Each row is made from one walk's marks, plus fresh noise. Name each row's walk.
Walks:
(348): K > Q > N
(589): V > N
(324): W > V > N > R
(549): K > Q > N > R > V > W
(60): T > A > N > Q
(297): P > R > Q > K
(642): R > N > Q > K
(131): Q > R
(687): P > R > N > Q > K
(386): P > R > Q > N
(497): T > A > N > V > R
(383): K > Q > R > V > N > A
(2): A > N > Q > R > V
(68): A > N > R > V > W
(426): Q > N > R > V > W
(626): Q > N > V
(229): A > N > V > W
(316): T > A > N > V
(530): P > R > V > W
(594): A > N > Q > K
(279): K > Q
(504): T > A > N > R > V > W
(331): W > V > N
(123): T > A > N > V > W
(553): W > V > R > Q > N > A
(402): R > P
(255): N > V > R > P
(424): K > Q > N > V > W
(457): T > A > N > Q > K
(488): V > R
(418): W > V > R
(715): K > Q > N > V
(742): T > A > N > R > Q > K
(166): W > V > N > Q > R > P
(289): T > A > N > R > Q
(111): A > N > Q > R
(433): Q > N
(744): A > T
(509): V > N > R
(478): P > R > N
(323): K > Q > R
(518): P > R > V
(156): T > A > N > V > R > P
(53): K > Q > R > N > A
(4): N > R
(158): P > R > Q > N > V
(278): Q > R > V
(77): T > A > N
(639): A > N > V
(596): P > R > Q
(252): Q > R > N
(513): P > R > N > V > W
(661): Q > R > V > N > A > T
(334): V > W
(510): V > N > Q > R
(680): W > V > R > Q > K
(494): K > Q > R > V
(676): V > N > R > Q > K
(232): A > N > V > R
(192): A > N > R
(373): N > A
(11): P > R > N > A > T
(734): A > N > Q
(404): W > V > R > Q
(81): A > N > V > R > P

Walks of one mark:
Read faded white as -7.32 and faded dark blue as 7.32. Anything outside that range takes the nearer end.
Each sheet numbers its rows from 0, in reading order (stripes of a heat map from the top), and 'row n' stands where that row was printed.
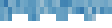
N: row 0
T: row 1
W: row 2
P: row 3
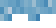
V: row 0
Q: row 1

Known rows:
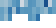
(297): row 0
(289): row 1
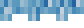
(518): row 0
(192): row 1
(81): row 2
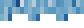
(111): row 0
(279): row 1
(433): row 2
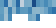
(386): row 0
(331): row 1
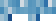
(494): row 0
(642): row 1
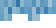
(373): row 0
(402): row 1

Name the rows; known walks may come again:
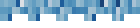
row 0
(742)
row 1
(348)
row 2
(530)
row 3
(2)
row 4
(255)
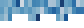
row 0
(111)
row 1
(424)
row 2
(166)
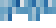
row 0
(53)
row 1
(386)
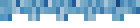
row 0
(60)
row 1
(192)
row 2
(232)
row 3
(402)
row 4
(331)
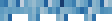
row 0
(252)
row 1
(734)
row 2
(324)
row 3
(158)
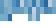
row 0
(131)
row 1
(81)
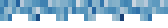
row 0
(497)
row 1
(404)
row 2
(297)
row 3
(11)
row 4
(680)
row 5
(279)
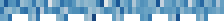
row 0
(504)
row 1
(687)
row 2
(418)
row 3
(383)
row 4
(478)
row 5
(289)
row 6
(642)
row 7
(4)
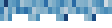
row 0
(513)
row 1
(639)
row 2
(626)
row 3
(494)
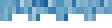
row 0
(596)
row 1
(68)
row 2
(433)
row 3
(373)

